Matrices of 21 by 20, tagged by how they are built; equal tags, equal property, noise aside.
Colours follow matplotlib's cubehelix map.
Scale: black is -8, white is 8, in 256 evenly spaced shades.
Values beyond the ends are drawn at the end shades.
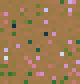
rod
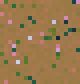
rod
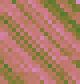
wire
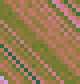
wire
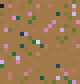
rod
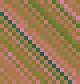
wire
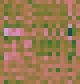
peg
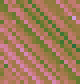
wire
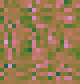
peg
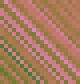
wire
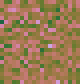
peg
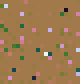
rod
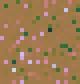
rod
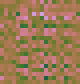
peg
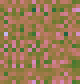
peg
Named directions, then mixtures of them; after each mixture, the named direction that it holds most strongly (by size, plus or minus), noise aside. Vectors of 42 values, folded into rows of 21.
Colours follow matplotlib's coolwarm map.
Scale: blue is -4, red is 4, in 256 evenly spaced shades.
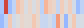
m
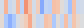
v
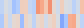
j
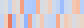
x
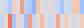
x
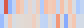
m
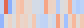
m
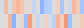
x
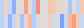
j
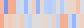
j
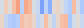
v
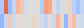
m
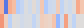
m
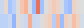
v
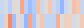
x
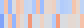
x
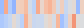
j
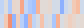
x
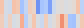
j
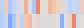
j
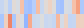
x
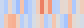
v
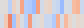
x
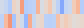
x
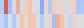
m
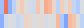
m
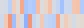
x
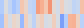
j
